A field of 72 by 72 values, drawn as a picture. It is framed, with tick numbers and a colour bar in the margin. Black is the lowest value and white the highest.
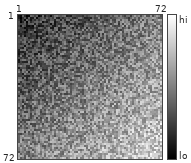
Ninth with the highest average: bottom right. Odd rows or columns: none. Slope: up to the bottom right. Mirror symmetry: none. Ninth with the lowest average: top left.
